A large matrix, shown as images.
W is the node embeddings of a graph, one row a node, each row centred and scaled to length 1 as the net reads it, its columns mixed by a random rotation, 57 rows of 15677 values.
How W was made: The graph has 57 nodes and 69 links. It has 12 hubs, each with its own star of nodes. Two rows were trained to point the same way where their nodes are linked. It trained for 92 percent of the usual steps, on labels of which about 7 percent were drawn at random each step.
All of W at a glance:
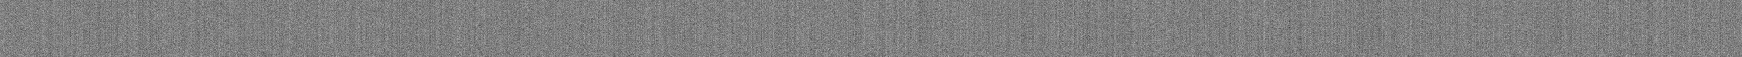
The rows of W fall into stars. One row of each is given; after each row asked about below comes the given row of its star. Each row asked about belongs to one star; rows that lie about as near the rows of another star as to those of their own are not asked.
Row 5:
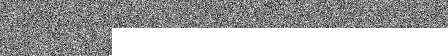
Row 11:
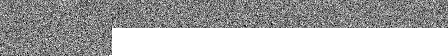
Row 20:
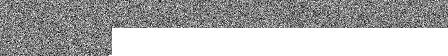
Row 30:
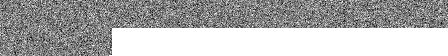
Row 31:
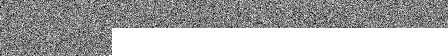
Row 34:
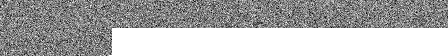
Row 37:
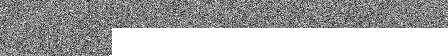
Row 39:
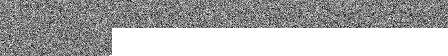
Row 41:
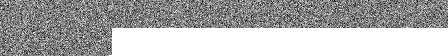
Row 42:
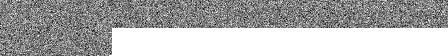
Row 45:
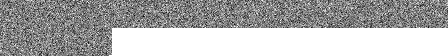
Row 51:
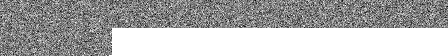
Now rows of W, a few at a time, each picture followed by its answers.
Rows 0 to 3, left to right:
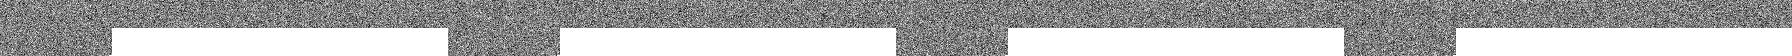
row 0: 34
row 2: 5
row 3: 30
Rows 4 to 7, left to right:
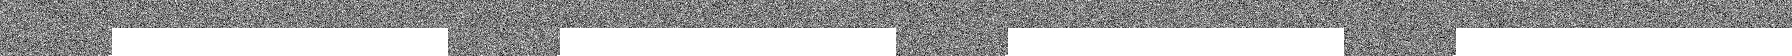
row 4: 51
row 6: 11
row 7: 20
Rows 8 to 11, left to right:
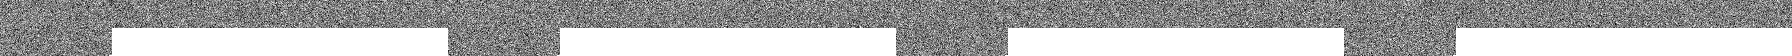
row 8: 42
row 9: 42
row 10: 30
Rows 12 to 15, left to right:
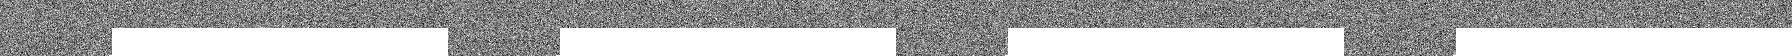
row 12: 41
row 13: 5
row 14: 42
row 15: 41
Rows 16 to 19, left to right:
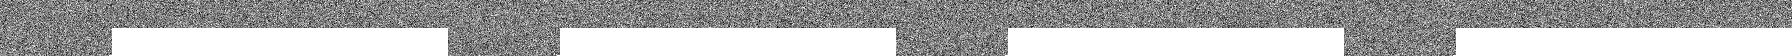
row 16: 37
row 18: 45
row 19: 11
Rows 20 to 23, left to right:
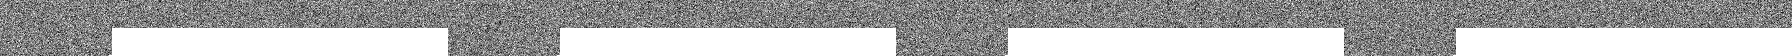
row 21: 20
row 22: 45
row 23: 5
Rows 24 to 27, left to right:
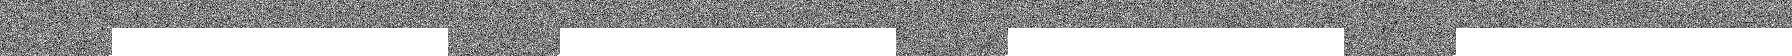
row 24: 51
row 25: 39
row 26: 45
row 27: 20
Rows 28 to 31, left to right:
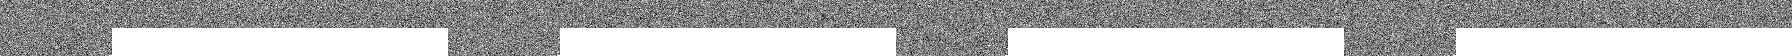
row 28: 41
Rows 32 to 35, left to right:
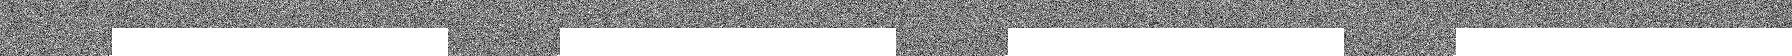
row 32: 11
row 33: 39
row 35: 41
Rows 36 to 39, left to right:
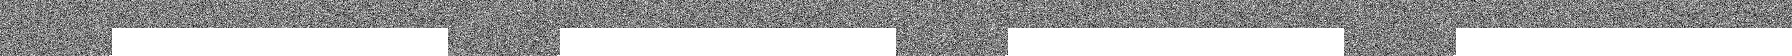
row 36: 30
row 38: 31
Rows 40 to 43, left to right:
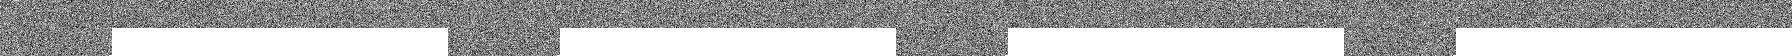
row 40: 5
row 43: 41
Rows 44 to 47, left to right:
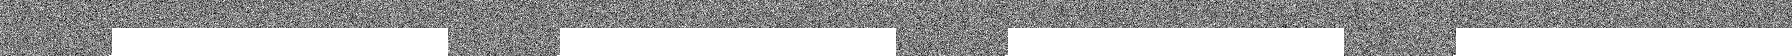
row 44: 34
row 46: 51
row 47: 11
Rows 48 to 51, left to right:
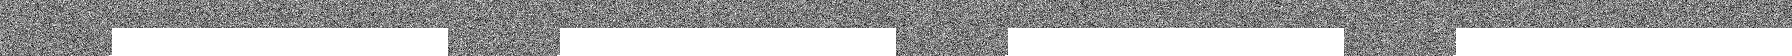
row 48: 39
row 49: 31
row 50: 31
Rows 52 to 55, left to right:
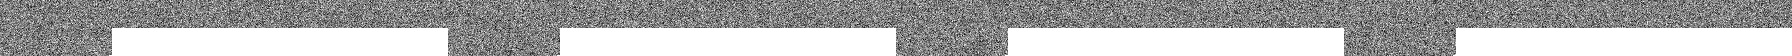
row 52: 20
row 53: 34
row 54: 51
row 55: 34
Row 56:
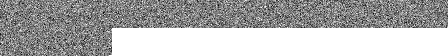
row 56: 34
